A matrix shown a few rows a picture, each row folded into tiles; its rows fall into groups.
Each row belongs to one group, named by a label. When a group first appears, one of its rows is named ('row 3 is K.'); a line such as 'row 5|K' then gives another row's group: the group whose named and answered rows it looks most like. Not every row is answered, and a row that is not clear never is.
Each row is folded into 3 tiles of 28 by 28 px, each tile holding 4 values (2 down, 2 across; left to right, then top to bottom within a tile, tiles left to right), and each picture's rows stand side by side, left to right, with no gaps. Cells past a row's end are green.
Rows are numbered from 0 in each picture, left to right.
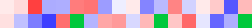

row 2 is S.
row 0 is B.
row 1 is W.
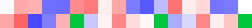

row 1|W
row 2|W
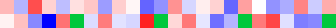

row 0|B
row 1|W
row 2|S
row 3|S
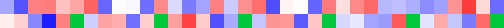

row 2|S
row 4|B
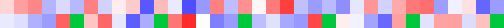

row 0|B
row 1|S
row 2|S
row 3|B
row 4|B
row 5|W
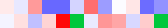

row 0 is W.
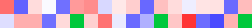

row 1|S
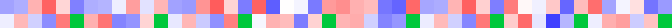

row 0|B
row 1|S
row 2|B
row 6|S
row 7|W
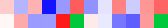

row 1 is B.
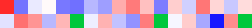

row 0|W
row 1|B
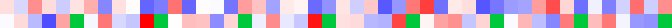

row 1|W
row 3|W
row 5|W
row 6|B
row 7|S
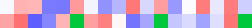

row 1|S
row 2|B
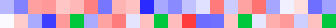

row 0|B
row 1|W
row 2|S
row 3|W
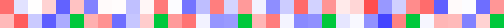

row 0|S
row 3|S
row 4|B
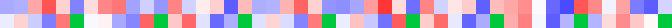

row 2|S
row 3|B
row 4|B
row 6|S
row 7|W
